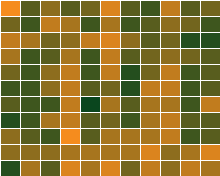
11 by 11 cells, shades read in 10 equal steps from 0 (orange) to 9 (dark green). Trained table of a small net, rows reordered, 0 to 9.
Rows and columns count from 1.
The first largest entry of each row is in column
8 2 10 2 7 7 5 1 3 1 1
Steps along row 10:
same same down same same same down up down down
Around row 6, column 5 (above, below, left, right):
7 9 2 5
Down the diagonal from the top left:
0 7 5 3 7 5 6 3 2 3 3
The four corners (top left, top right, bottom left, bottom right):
0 5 8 3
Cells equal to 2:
18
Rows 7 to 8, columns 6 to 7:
3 6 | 5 7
